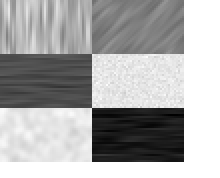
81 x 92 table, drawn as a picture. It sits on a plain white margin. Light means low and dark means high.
The table splits into 3 rows of 2 panels. Panel 1,1: low, streaked downward. Panel 1,2: middling, slanting up to the right, faint in contrast. Panel 2,1: high, streaked across, faint in contrast. Panel 2,2: very low, fine-grained, faint in contrast. Panel 3,1: very low, blotchy, faint in contrast. Panel 3,2: very high, streaked across, faint in contrast.
